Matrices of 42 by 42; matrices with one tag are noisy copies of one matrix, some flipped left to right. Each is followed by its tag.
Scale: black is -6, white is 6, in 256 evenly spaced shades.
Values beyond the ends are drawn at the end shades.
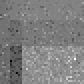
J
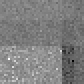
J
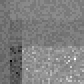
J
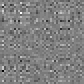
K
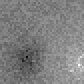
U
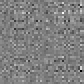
K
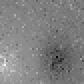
U
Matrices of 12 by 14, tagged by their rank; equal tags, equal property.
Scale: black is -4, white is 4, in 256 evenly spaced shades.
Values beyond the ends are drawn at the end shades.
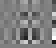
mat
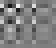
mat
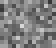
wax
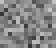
wax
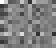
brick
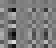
mat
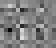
brick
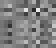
brick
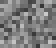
wax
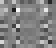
brick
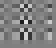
mat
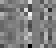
brick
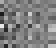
brick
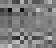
brick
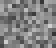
wax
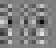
mat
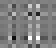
mat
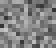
wax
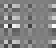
mat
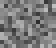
wax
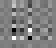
mat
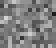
wax
